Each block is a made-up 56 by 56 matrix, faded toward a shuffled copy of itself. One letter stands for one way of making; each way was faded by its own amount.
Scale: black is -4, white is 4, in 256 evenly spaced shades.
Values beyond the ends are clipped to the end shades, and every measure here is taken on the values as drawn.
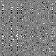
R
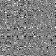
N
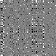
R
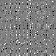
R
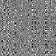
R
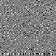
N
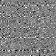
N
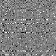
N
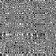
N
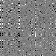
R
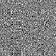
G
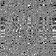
N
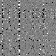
R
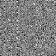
G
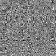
G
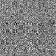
G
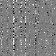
R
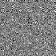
G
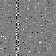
R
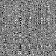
G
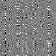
R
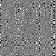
R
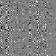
R
